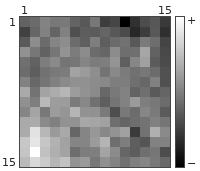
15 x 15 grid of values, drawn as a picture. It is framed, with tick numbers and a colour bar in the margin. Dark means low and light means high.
Slope: up to the bottom left. Stripes: none. Ninth with the highest average: bottom left. Mirror symmetry: none. Ninth with the lowest average: top right.
